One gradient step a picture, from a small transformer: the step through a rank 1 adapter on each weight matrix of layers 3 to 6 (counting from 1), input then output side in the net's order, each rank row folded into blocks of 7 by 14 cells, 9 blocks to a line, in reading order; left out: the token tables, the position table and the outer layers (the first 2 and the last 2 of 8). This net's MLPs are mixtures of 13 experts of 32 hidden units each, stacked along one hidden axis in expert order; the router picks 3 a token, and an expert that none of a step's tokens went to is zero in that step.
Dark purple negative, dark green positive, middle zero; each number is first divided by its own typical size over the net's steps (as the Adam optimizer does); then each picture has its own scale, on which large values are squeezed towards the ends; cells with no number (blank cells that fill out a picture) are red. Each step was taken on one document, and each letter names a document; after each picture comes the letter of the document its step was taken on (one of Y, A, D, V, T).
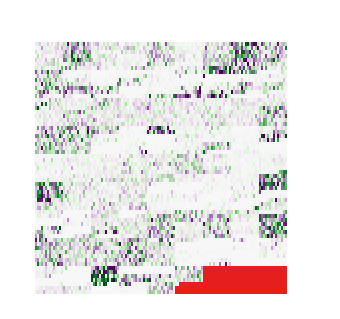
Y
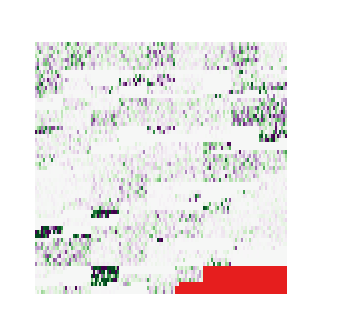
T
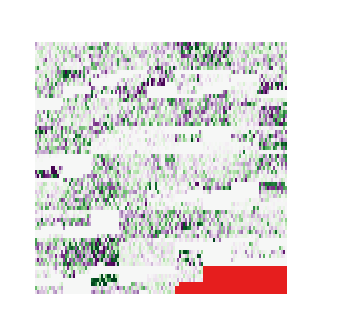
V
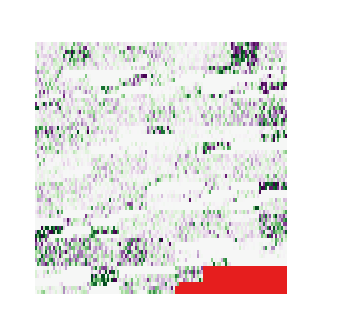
Y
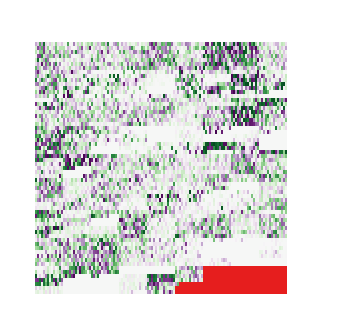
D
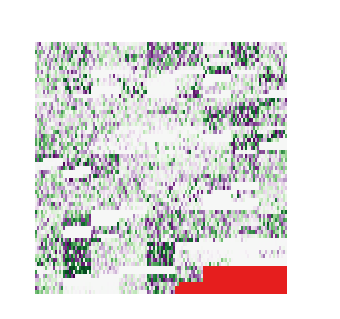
D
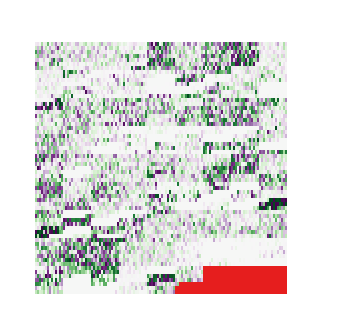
D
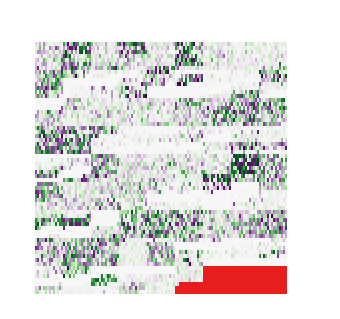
V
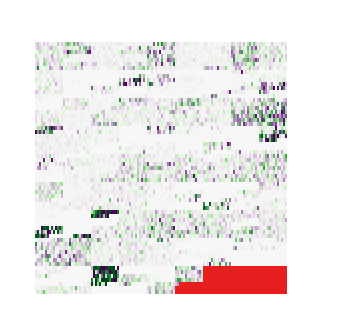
T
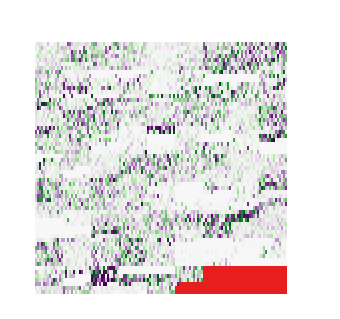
Y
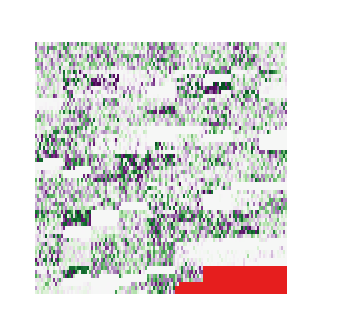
D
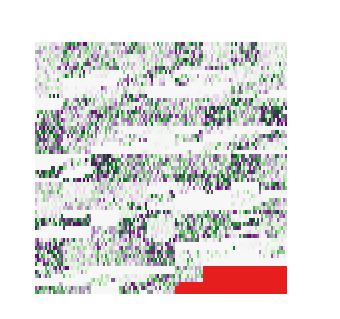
V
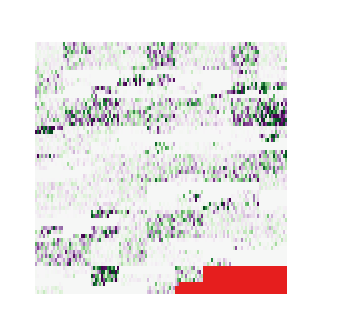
T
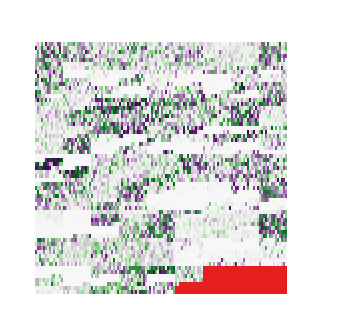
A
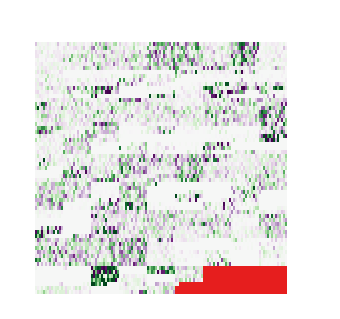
Y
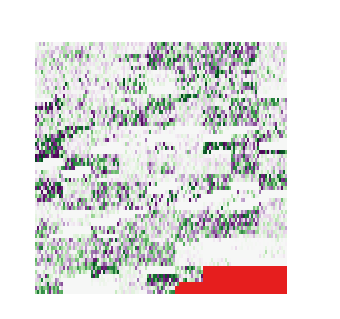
D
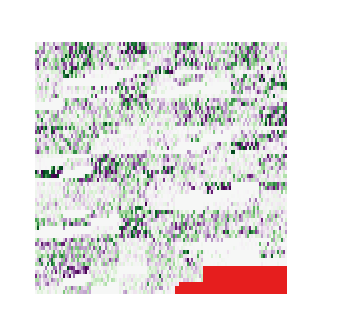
V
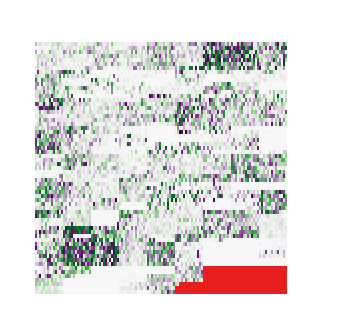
D
